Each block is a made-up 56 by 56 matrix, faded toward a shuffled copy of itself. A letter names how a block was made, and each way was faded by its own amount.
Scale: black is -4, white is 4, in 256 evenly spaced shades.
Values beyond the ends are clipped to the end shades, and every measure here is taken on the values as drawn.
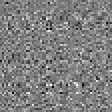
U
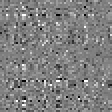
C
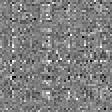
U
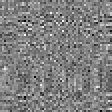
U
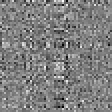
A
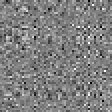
U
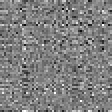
U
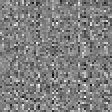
U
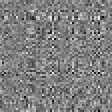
A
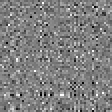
C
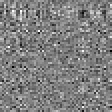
U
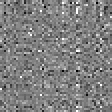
C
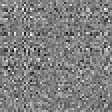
U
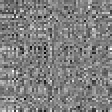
A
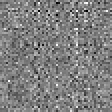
A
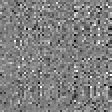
C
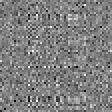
U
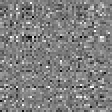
C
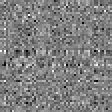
U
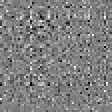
C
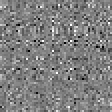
C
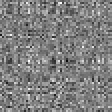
A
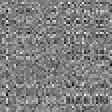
A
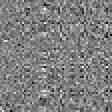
U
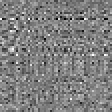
A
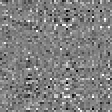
C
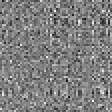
U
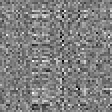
A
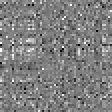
C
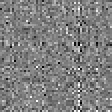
U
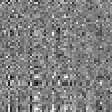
A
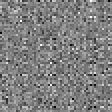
U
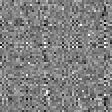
A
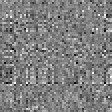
U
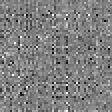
C
